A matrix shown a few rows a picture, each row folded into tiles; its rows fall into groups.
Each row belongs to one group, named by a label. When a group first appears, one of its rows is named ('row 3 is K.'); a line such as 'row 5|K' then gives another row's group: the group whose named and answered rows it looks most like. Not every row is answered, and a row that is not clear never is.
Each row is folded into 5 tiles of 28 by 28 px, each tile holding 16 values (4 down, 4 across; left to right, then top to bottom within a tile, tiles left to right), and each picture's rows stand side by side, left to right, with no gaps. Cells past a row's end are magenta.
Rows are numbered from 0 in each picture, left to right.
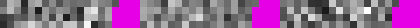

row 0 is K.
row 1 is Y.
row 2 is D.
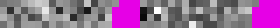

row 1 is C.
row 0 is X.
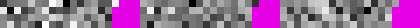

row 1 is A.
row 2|X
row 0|Y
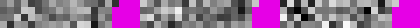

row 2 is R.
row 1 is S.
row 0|D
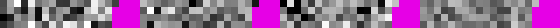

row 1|A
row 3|X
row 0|K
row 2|R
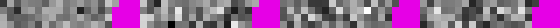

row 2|D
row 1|S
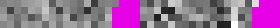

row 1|X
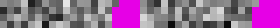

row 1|S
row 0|A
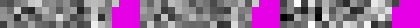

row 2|K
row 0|X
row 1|X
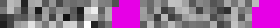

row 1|X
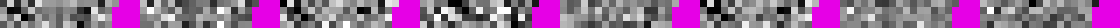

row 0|R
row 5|R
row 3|D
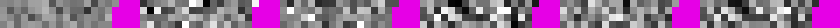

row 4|Y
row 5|D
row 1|Y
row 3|D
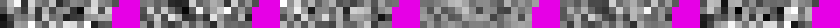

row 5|K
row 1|D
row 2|C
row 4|D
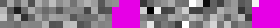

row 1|Y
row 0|R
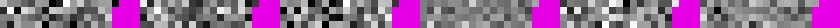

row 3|Y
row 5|R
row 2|A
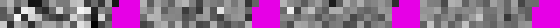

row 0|D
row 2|A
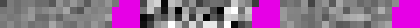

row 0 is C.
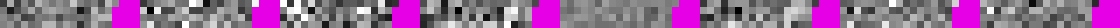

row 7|A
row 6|Y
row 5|K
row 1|Y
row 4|S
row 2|C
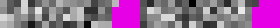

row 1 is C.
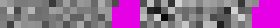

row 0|A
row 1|R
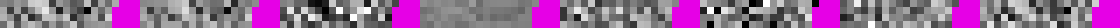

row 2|D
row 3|S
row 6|K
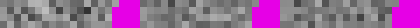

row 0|X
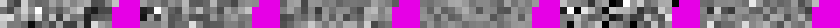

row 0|S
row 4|A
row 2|K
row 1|C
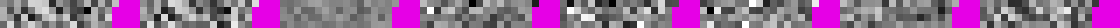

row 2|X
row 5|Y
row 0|X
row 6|S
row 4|C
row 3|A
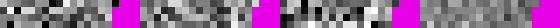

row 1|X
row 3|Y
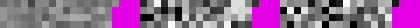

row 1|K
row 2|A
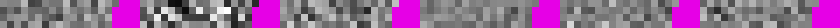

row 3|S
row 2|X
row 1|D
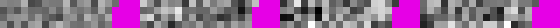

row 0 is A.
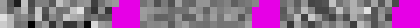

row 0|S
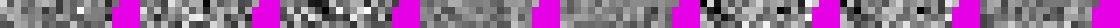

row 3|X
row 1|Y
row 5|R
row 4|S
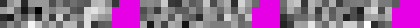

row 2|K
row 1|A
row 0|K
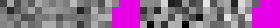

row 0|R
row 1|A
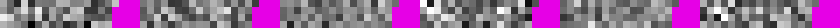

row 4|K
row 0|S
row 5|C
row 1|D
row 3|C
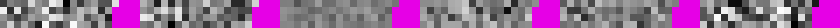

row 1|S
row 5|D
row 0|Y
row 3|X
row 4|R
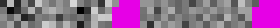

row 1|A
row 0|R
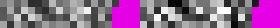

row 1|D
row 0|D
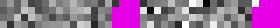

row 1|Y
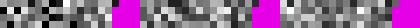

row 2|C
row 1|D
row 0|A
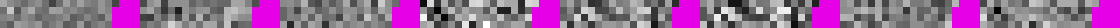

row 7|R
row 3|R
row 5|D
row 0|A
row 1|K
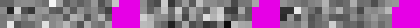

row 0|Y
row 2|C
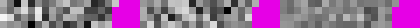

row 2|S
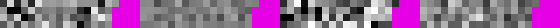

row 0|R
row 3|Y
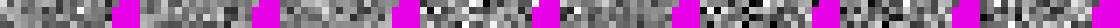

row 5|A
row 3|Y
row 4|C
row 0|C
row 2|X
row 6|A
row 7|K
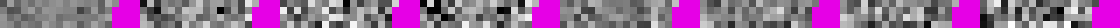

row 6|S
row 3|R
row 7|K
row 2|Y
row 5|S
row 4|X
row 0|R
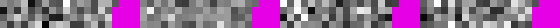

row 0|A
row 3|K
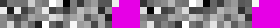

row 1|Y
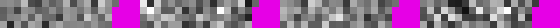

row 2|Y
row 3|D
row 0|A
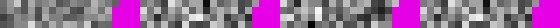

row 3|Y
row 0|K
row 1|Y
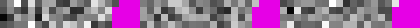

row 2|Y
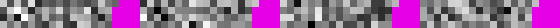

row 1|R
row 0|C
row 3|X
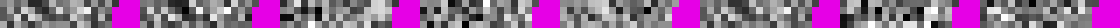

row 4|X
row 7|C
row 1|D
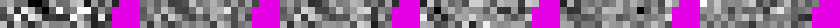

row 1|D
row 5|C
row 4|R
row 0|D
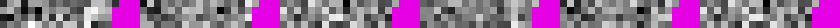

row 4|R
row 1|R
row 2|Y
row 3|X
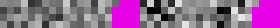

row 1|R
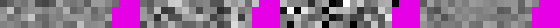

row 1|X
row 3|R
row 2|A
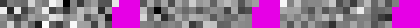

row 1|R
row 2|C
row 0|Y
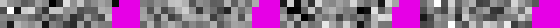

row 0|A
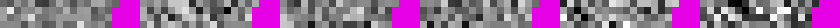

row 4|R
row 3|A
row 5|D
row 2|S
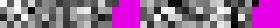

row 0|C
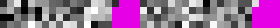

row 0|K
